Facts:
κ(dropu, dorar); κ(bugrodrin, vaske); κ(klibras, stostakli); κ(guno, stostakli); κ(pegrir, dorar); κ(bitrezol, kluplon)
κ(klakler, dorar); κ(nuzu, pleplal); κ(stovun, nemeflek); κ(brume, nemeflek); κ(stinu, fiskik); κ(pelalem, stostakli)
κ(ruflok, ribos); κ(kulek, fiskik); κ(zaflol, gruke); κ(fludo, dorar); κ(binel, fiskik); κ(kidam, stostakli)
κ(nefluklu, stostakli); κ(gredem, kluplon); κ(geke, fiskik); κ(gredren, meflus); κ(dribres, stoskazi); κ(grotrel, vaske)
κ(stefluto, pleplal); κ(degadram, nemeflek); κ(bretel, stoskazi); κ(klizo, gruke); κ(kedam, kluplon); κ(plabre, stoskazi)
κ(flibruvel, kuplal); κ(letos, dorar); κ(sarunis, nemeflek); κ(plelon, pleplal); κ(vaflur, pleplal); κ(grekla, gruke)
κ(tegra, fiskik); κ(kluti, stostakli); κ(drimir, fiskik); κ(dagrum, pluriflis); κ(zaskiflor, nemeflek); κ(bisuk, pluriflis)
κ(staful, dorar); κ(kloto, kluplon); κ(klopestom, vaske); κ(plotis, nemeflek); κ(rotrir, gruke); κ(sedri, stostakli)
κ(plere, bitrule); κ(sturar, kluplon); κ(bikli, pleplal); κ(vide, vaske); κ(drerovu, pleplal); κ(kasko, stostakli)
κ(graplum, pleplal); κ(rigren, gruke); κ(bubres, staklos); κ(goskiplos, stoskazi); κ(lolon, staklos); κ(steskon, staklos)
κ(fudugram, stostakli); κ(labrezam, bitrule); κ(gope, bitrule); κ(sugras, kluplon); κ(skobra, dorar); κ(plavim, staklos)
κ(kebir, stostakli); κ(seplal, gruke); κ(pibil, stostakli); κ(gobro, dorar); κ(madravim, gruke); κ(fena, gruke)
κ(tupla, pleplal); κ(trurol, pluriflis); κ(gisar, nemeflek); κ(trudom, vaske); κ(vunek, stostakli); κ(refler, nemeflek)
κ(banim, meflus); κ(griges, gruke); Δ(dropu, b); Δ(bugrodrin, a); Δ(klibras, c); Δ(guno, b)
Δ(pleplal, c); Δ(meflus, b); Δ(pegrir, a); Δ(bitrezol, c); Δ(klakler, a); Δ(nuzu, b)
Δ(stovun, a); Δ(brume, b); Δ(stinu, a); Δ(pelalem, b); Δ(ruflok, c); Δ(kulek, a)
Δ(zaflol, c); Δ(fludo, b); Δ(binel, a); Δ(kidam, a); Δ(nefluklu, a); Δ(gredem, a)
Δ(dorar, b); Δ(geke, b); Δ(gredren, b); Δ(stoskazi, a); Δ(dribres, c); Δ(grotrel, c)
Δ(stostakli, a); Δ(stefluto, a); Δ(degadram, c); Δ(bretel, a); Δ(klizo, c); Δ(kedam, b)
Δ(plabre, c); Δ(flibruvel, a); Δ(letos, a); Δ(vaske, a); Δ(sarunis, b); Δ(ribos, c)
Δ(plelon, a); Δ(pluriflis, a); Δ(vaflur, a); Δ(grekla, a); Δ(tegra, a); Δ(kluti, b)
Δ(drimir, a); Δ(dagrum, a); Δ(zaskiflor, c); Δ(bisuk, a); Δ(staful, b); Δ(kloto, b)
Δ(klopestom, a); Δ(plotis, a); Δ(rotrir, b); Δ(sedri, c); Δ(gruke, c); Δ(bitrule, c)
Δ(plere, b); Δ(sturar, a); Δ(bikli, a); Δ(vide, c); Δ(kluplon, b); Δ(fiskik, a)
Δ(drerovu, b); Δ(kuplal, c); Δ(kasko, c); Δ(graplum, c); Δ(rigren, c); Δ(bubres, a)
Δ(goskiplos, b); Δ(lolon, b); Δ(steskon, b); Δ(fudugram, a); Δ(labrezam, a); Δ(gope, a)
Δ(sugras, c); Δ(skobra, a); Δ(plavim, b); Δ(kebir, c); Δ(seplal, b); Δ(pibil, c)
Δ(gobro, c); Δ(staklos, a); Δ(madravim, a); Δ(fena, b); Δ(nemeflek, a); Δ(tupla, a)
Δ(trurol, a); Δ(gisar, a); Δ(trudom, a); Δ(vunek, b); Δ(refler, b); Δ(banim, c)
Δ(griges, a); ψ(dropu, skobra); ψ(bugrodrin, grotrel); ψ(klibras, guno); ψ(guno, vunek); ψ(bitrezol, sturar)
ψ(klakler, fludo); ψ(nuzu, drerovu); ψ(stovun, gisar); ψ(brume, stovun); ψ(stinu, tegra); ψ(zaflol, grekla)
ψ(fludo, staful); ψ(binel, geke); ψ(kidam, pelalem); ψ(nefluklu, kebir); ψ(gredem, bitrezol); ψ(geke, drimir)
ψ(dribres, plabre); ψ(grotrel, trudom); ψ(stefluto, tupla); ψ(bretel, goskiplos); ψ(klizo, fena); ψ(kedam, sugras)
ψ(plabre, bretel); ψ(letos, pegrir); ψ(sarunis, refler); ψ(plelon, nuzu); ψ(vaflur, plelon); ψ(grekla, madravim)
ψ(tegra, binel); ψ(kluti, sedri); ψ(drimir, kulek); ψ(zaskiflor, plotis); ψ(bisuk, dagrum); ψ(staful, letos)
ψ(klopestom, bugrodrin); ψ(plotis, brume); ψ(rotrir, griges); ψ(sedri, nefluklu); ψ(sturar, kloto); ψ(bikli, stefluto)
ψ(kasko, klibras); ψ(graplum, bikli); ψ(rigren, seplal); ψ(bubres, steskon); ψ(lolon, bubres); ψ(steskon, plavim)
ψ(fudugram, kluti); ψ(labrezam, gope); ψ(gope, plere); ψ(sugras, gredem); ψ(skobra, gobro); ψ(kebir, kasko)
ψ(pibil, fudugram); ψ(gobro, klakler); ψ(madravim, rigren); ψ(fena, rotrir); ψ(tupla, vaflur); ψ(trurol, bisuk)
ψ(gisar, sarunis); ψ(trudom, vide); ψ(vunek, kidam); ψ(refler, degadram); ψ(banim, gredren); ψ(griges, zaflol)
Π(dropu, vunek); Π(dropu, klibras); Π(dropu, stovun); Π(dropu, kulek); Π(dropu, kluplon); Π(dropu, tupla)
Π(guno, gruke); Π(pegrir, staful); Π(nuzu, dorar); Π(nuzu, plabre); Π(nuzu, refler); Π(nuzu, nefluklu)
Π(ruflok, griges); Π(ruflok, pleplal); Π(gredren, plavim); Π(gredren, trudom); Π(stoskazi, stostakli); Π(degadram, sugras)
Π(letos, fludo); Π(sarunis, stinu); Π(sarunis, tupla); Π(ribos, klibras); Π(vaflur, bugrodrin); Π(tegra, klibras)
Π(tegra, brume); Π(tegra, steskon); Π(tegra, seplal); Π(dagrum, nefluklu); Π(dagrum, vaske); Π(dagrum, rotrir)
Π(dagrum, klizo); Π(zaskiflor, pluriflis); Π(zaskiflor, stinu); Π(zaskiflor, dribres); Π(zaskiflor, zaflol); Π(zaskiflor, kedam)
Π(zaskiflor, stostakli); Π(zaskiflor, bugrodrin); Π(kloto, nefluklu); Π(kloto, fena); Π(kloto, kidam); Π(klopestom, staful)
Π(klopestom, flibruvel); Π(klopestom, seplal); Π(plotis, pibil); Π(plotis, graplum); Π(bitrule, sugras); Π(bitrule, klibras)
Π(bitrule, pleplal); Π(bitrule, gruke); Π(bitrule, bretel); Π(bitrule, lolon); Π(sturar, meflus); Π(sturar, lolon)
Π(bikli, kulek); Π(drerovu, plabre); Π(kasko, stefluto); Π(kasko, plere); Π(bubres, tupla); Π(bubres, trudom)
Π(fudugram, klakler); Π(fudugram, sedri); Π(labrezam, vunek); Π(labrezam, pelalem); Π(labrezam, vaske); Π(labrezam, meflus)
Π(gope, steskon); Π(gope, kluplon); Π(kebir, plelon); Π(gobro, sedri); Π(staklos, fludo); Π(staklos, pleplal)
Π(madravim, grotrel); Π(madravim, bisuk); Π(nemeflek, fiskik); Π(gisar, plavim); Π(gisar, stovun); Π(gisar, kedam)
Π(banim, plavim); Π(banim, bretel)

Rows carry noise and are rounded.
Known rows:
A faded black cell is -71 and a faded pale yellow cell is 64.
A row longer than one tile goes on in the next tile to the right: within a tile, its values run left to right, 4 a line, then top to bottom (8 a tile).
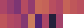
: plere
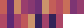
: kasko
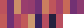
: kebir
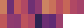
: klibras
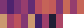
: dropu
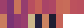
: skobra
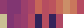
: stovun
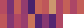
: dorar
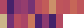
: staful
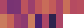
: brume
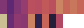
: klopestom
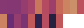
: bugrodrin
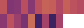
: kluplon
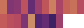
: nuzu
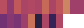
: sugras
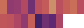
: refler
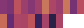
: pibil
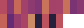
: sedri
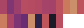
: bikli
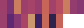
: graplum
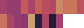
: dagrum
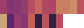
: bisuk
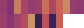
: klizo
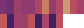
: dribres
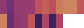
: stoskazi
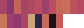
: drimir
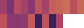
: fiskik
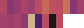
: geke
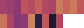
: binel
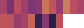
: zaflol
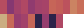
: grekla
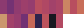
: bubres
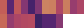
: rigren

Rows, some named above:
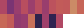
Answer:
kulek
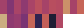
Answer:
plotis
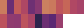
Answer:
klibras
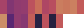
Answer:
bisuk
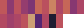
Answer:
fludo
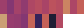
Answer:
plotis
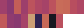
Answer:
drimir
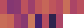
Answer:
brume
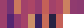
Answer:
graplum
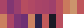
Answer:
bikli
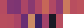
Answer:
gredren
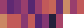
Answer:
sarunis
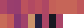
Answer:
sturar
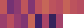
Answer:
kluplon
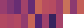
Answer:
lolon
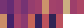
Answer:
zaskiflor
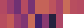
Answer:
plavim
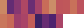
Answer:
seplal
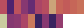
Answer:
pegrir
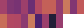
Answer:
goskiplos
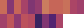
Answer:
gruke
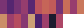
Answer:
dropu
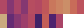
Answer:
nemeflek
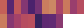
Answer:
rigren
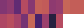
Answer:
kedam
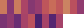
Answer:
pleplal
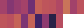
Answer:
fena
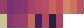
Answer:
gisar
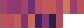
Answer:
fena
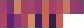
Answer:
graplum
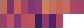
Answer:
gruke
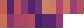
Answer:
rigren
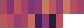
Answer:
zaflol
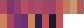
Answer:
bikli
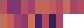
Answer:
brume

